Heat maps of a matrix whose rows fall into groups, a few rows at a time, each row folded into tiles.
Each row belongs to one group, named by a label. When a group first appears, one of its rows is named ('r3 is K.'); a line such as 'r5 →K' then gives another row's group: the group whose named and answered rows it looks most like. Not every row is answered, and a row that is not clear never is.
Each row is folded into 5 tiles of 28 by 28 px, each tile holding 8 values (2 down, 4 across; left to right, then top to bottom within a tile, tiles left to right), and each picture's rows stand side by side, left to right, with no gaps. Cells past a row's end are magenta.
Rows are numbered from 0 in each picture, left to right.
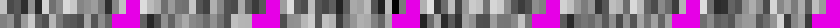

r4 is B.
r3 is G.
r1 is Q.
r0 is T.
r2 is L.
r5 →G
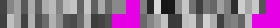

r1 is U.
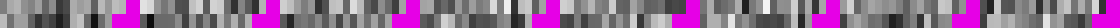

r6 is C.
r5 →L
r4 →Q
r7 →U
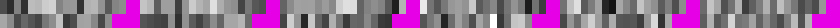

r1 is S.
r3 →Q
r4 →L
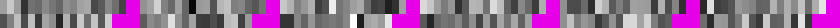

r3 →B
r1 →L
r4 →U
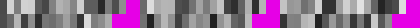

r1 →B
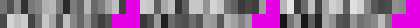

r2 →G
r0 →U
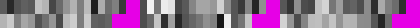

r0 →U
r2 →U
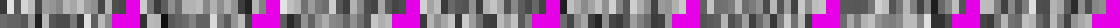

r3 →L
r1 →G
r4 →C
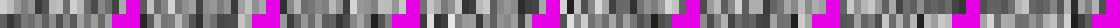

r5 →C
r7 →U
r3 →L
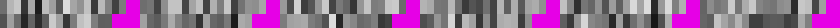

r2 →U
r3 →L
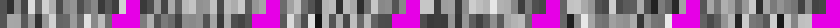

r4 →B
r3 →S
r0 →T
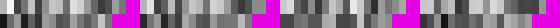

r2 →G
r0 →G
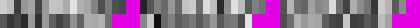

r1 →T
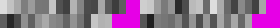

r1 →B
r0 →Q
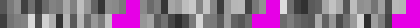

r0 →L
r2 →G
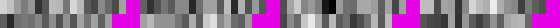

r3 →S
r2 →L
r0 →B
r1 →U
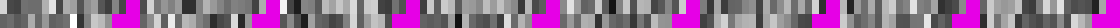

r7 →L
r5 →U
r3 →S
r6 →T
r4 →L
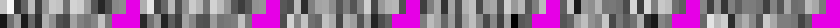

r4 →C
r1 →G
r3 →T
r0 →G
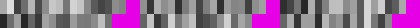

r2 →T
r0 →G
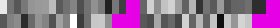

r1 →Q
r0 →Q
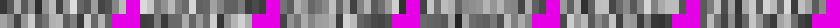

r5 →T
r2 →U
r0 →T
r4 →U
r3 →S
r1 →Q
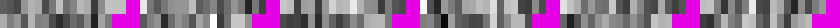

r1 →Q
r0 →C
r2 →S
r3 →S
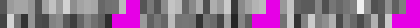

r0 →T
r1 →C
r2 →L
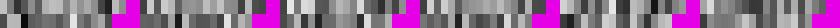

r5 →L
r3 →S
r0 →G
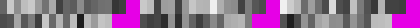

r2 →Q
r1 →S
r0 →Q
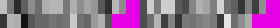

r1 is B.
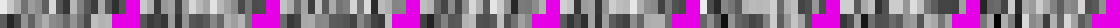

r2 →C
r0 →Q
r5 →S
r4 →S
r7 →T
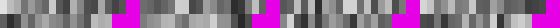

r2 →T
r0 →Q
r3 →Q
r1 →U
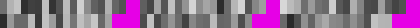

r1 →T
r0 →L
